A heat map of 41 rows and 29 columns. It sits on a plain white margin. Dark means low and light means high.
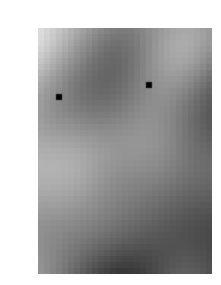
Average level on the scale: 50%. Stripes: none. Lone odd cells: 2, each lower than its neighbours. Mirror symmetry: none. Roughest part: top left. Slope: up to the top left.
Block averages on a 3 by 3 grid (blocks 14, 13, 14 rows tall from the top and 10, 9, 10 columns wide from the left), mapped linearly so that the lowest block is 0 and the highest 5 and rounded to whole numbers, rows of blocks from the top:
424 | 542 | 310
